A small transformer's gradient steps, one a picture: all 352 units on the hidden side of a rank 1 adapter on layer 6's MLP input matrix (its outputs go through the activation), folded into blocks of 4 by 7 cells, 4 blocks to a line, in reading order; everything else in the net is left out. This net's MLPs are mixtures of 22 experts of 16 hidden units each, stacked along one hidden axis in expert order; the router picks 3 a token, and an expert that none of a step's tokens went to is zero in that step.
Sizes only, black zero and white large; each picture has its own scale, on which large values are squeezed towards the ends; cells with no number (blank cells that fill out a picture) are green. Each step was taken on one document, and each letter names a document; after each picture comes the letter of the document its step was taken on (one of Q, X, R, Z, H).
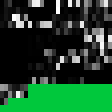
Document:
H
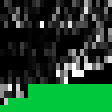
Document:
H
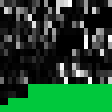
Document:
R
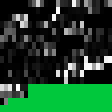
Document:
H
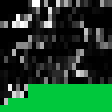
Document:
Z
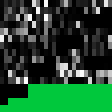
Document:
R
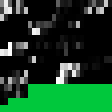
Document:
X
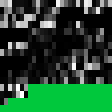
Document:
Z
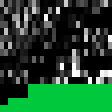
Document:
R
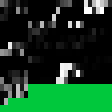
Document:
X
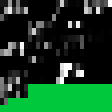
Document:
X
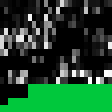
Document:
R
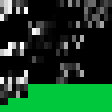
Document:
X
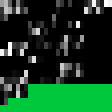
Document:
X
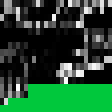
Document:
H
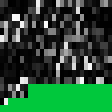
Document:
Z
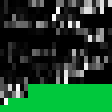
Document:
H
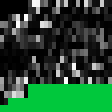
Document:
Z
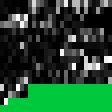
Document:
Z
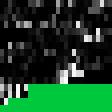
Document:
H
